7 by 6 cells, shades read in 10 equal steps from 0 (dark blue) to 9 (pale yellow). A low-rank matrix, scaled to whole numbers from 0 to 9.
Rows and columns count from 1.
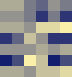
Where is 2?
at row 6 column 2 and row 6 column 6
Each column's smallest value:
0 2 4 1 0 1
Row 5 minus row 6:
5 3 -4 -1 5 4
